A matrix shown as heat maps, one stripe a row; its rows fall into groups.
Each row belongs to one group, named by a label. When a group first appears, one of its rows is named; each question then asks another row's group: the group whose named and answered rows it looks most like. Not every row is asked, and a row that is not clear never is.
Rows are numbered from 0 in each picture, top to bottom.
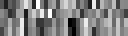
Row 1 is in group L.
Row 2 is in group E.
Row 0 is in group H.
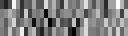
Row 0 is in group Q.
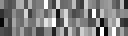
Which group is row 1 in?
H
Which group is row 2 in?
Q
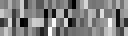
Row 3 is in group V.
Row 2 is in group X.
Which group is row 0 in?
E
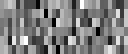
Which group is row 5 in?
V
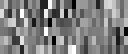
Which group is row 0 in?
V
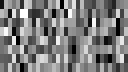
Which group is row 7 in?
X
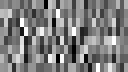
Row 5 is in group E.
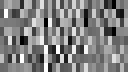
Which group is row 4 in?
X
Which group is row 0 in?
X
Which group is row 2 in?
L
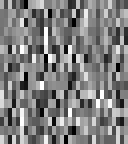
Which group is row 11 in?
V
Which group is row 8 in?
E
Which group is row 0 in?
X
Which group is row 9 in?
X
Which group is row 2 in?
E
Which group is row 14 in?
E
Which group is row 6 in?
L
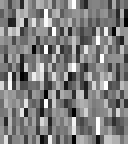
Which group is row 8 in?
X
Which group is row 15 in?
V
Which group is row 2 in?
L
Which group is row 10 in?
L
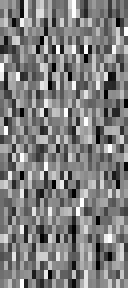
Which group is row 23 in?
L
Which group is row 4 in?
Q
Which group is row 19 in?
X
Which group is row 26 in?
V
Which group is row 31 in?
E
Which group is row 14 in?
V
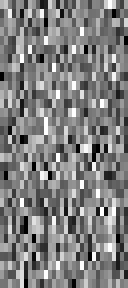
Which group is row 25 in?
X
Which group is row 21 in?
V
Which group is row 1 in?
X
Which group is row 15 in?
X
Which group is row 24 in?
X
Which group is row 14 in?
Q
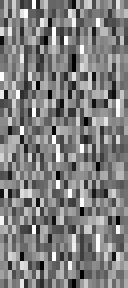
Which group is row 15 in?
Q
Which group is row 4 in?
X
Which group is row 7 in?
E
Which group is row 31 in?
E
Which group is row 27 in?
V
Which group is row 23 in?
H
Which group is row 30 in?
H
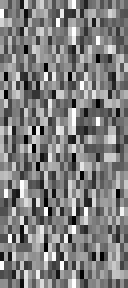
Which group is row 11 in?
V
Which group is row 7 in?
L
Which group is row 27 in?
L
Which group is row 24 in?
E
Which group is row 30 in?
H
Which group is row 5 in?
X
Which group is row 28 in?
Q
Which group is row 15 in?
X
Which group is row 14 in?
H
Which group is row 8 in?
Q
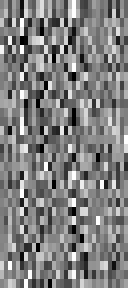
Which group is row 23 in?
E
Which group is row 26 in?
H
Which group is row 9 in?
L
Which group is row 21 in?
E
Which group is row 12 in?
E
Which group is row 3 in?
E
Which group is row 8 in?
E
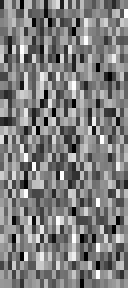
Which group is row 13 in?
H
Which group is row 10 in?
H
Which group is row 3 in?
E
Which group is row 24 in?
H
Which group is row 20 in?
X
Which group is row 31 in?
H
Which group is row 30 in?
V
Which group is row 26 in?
H
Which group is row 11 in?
V
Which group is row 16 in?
E
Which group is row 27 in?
V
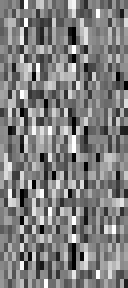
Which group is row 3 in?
E
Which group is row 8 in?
H
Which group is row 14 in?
L
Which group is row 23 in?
L
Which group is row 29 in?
E
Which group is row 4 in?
E
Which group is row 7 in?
H
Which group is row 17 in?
V
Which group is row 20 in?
H
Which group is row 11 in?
L
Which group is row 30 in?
V
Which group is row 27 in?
E
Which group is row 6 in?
E
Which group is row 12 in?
X
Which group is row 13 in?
E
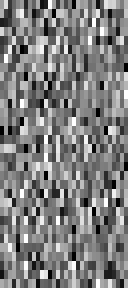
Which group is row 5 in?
X
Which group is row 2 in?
H
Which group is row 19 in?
L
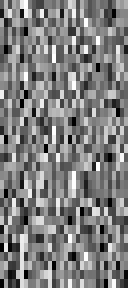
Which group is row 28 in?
E
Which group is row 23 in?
Q
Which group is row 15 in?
Q
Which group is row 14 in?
X
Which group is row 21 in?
H
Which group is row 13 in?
E
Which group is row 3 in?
X
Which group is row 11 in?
X
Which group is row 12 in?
H
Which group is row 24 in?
X
